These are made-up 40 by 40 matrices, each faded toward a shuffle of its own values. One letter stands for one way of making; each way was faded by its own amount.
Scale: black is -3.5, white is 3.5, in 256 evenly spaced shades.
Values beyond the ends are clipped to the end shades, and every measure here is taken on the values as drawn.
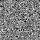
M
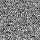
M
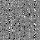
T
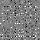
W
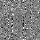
T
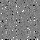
W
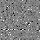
W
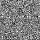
M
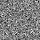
M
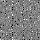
W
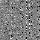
T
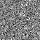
M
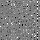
W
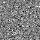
M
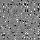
W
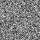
M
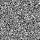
M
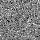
M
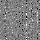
T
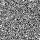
M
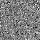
M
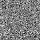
M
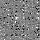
W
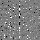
W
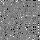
W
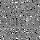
W
